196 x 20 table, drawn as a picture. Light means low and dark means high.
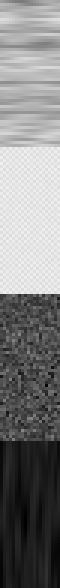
The table splits into 4 rows of 1 panel. Panel 1,1: low, streaked across. Panel 2,1: very low, checkered, faint in contrast. Panel 3,1: high, fine-grained. Panel 4,1: very high, streaked downward, faint in contrast.
